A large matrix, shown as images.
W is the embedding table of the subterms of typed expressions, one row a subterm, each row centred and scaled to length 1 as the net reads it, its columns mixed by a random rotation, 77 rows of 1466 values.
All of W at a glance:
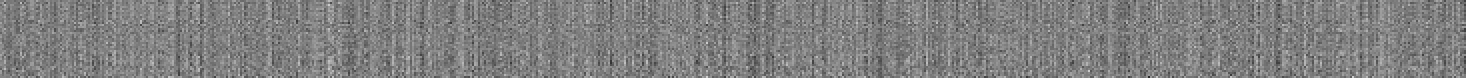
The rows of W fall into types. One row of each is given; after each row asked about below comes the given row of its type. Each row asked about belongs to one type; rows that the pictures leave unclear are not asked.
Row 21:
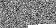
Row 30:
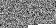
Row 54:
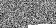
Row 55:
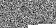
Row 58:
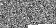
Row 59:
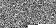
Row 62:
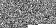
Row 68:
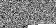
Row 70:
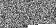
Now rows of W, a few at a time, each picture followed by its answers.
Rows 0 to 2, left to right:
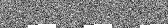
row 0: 62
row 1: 59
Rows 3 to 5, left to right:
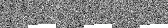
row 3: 55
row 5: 62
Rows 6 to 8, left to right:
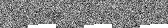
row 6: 70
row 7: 54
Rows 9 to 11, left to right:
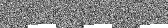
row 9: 58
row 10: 59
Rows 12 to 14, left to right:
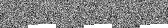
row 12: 54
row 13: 70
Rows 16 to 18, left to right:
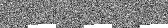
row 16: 58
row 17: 62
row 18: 59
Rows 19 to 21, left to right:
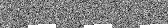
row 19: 30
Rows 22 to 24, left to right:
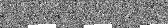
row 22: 54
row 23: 68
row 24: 59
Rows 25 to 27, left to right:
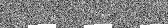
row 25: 58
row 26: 68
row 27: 54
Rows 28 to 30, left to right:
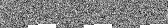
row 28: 30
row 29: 62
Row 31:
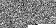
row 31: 62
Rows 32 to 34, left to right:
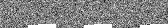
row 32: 21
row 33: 68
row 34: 70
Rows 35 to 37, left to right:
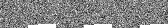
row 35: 55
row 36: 62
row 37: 70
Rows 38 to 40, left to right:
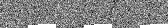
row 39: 70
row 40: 21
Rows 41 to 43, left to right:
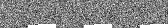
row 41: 70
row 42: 70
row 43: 58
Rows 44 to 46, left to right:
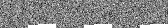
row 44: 55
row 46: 58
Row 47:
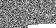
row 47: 68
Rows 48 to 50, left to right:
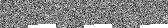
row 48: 59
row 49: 30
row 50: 58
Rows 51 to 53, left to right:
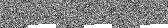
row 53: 30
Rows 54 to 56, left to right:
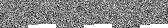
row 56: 70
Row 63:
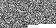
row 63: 62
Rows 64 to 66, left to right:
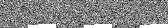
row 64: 55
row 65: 62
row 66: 68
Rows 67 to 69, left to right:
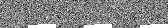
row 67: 59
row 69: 30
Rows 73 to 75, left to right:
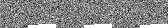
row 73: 59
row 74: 55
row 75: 21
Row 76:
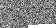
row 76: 30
